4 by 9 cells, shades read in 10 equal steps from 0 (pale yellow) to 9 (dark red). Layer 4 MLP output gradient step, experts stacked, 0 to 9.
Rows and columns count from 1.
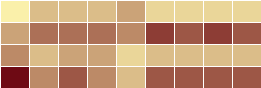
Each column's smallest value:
0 2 2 2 1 1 1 1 1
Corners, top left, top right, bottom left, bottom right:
0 1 9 6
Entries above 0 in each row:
8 9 9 9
